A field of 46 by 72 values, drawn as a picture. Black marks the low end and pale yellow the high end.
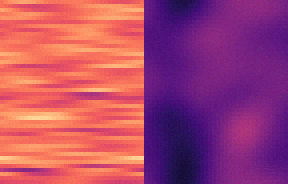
It is made of 1 by 2 panels. Panel 1,1: high, streaked across. Panel 1,2: low, smooth.
